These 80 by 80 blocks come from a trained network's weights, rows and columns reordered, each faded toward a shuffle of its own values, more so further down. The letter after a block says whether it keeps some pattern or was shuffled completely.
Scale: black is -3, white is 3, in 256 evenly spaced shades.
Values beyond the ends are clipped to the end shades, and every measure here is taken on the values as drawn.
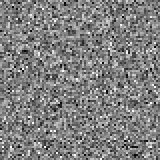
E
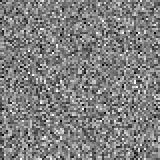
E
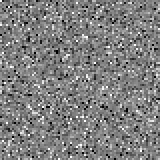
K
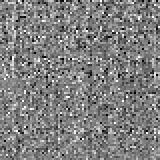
E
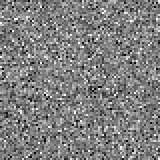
K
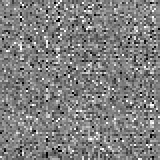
E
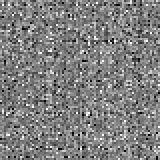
E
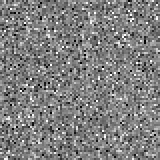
K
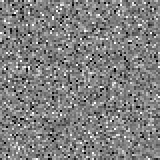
K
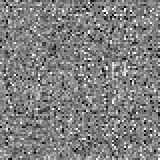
E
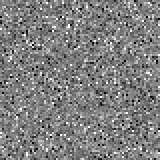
K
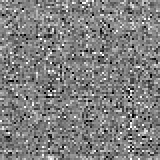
E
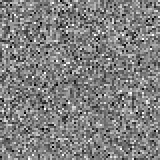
K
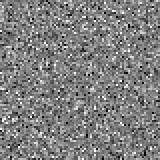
K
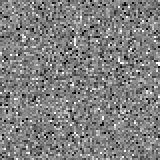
K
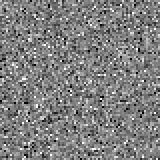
K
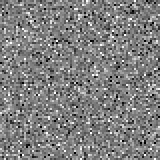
K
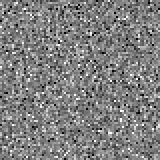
K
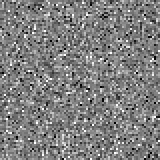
K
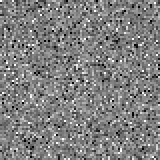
K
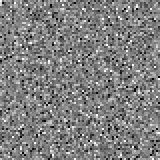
K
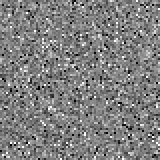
K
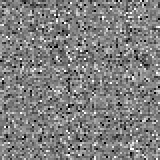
E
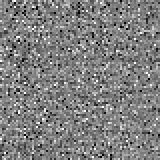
E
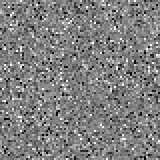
K
